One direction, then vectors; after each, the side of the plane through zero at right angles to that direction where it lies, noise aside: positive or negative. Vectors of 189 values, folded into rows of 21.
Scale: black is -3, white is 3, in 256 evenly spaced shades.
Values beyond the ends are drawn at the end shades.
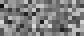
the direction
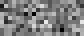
positive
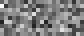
negative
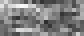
negative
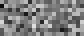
positive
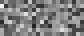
negative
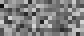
positive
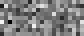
positive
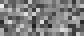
negative
